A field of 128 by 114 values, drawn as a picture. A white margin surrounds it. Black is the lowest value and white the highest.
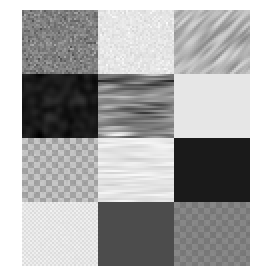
The table splits into 4 rows of 3 panels. Panel 1,1: middling, fine-grained. Panel 1,2: very high, fine-grained, faint in contrast. Panel 1,3: high, slanting up to the right. Panel 2,1: very low, blotchy, faint in contrast. Panel 2,2: middling, streaked across, strong in contrast. Panel 2,3: very high, flat. Panel 3,1: high, checkered. Panel 3,2: very high, streaked across, faint in contrast. Panel 3,3: very low, flat. Panel 4,1: very high, checkered, faint in contrast. Panel 4,2: low, flat. Panel 4,3: middling, checkered, faint in contrast.
